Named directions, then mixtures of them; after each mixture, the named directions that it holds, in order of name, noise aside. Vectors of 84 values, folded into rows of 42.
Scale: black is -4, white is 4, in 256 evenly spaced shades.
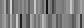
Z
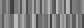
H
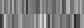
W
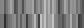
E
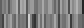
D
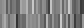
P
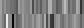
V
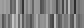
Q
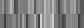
E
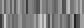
W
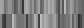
E, Q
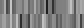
Z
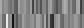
V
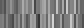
E, H, Q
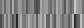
Q, W, Z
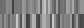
E, H, Z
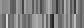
Q, V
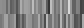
P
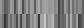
E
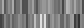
E, W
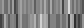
E, P, W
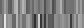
D, E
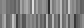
P, V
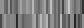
E, P, W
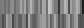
D, E, V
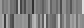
D, P, V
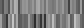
D, V, W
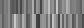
E, H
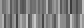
D, Z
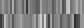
W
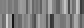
D, V
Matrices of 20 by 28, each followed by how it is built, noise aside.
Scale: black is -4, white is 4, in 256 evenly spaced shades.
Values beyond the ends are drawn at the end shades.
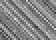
Toeplitz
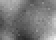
smooth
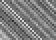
Toeplitz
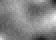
smooth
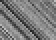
Toeplitz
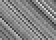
Toeplitz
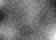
smooth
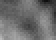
smooth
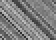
Toeplitz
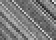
Toeplitz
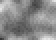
smooth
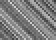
Toeplitz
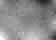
smooth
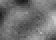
smooth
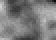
smooth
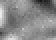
smooth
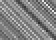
Toeplitz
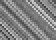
Toeplitz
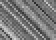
Toeplitz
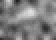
smooth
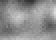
smooth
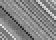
Toeplitz
